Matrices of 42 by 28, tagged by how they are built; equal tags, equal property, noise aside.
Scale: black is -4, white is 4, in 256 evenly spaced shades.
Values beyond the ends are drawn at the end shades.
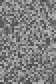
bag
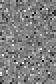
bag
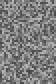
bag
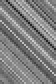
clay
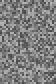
bag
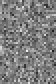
bag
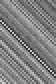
clay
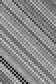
clay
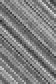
clay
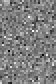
bag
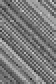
clay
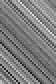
clay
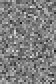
bag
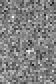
bag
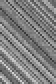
clay
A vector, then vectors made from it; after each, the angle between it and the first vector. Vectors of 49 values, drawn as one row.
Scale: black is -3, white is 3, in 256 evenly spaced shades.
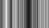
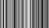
partly opposed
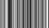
partly aligned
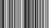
partly aligned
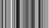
orthogonal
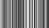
partly opposed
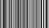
orthogonal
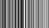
orthogonal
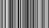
partly aligned
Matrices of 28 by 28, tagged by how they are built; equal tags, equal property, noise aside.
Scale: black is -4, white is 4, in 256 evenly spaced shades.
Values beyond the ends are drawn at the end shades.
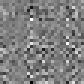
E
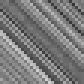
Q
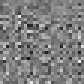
E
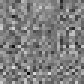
E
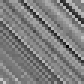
Q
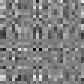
E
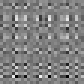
E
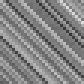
Q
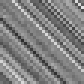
Q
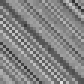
Q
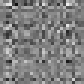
E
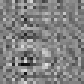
E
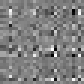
E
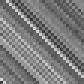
Q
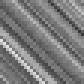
Q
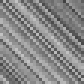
Q
